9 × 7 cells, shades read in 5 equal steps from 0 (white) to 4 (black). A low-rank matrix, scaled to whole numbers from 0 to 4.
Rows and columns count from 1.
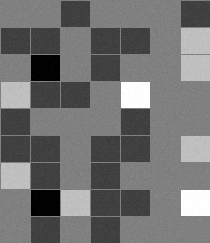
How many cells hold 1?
6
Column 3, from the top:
3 2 2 3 2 2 2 1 2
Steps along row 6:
same down up same down down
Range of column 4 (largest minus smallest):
1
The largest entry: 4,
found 2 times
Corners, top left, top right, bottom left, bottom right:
2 3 2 2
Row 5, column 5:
3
